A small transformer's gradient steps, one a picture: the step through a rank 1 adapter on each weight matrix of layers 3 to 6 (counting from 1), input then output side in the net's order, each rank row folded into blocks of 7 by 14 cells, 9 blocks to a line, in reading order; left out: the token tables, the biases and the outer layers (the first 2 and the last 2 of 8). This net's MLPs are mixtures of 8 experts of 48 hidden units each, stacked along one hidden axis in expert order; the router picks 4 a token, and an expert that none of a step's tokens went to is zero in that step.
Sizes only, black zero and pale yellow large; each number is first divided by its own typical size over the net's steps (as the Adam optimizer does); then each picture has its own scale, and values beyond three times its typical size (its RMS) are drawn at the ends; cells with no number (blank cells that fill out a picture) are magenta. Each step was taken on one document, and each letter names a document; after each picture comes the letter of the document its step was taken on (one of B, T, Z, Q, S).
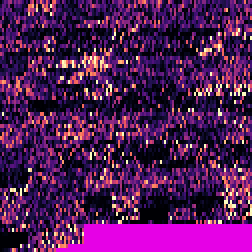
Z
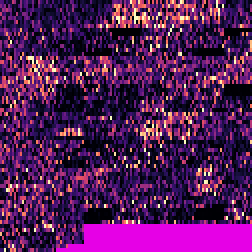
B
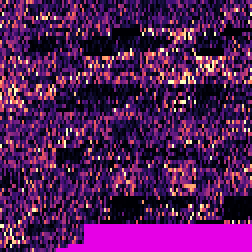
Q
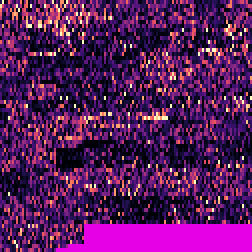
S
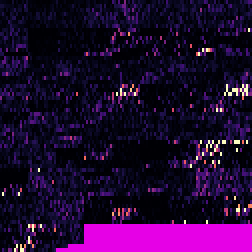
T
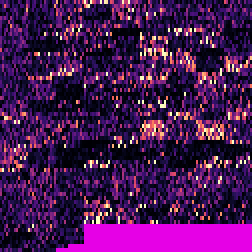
B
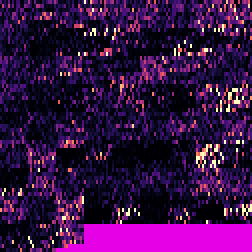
T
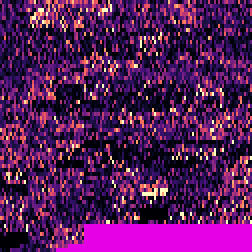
Z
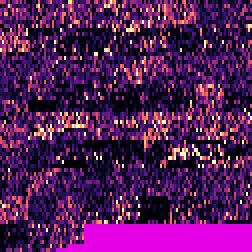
Z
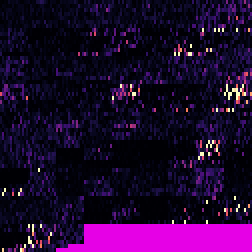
T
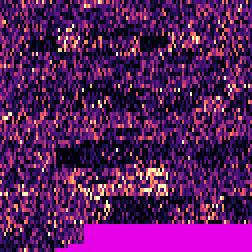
S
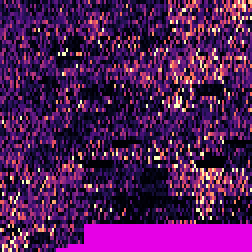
S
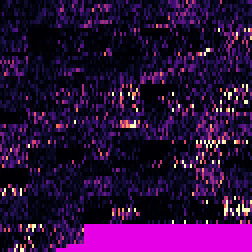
T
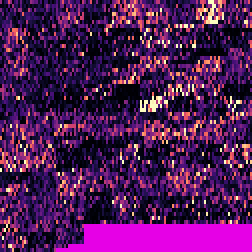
B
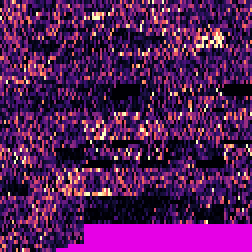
Q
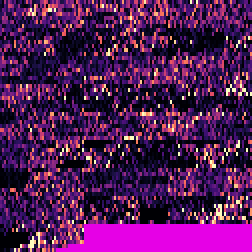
Z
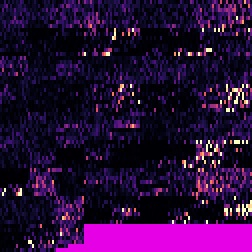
T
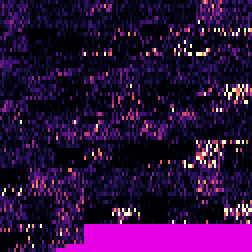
T
